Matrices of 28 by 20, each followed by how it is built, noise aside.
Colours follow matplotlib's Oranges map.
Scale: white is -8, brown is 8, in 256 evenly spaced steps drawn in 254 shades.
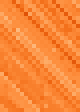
Toeplitz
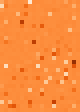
sparse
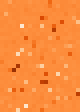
sparse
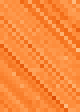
Toeplitz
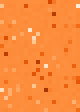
sparse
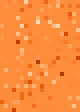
sparse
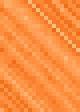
Toeplitz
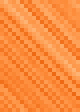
Toeplitz
